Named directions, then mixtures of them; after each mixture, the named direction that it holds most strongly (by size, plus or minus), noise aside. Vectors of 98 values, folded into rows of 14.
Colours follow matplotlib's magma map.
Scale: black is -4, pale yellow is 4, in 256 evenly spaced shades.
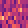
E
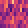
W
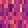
W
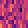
E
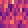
W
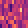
E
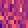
E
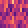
W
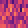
W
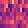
W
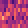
W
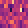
W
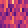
W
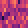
E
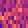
E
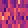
E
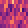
W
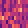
E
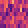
W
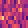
E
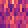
W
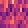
W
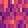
W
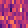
E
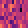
E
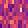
W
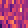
E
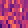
E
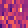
E
